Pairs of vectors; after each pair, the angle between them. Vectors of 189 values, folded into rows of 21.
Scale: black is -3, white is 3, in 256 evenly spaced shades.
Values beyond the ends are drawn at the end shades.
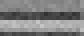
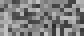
orthogonal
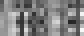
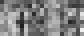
nearly parallel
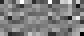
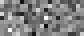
partly opposed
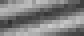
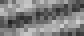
nearly parallel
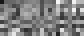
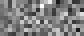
partly opposed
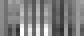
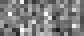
partly aligned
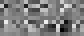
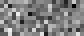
orthogonal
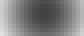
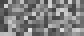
orthogonal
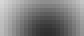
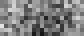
partly aligned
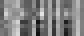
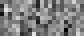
partly aligned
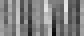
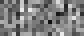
partly opposed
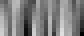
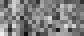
partly aligned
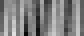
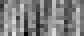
nearly parallel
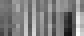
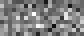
orthogonal
